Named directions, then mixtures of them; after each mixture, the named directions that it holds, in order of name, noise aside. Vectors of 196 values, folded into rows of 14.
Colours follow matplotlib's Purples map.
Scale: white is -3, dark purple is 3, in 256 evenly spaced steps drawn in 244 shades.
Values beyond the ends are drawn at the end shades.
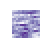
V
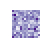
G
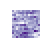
G, V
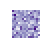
G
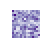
G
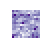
G, V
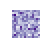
G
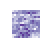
G, V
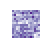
G, V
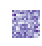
G, V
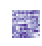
G, V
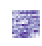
V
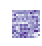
G, V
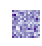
G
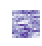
V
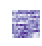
V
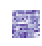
G, V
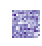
G, V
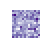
G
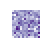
G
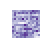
G, V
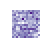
G, V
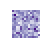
G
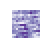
V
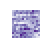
G, V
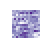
G, V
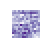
V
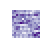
G, V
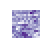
G, V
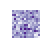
G, V
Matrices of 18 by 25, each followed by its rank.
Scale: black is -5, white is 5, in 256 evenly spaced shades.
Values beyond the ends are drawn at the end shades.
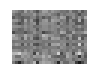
three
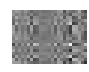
two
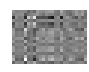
two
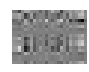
two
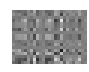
two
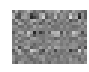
three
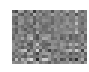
three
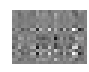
two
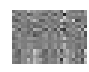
three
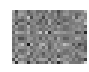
three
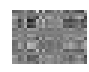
two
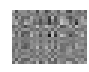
three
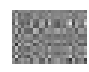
two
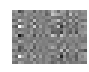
three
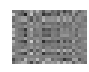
two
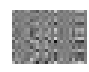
two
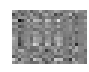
three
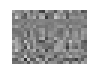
three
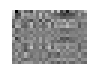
three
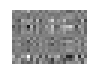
two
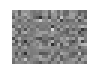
three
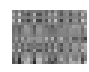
two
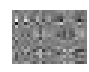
three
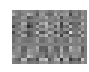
two
